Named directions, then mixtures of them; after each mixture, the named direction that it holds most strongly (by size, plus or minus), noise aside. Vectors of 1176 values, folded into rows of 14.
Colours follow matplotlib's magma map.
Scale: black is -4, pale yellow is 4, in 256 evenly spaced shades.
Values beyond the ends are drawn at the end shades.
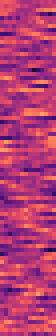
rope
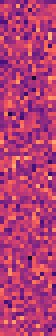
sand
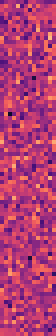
sand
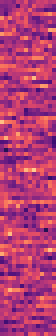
rope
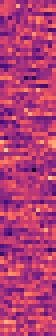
rope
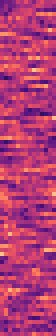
rope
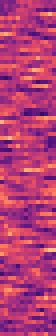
rope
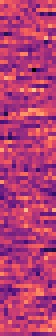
rope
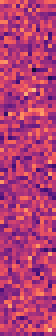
sand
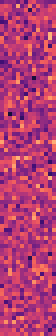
sand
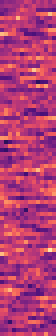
rope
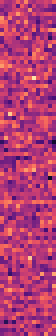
sand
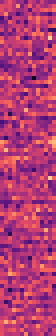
sand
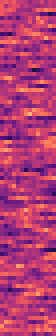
rope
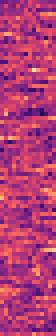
rope
